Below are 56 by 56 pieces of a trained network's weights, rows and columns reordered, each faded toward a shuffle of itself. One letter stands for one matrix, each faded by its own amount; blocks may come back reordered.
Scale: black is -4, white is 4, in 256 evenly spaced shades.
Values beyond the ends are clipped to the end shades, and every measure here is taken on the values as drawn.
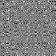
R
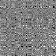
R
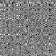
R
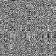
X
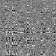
R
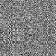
X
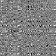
R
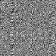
X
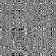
R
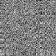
X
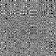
R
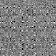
R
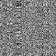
X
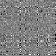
R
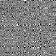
R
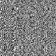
X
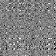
R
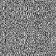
X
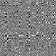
R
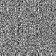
X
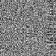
X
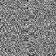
X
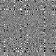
R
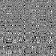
R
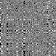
R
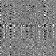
R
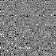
R
